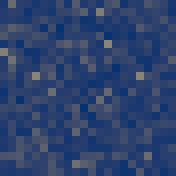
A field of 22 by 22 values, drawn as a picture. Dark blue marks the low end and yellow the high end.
Stripes: none. Average level on the scale: 20%. Odd rows or columns: none. Seam: none. Histogram: skewed, a long tail of high values. Grain: fine. Slope: none. Mirror symmetry: none.
